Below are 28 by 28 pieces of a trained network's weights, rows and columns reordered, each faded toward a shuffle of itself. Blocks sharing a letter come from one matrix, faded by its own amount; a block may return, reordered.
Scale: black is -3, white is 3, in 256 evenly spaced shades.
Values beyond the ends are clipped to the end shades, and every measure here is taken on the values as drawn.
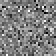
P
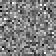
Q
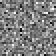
Q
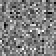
P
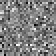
P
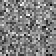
Q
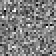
Q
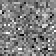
P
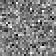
Q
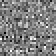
P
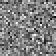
Q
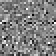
P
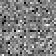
P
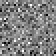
P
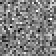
Q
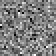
Q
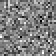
Q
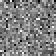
P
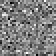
Q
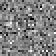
P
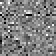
P
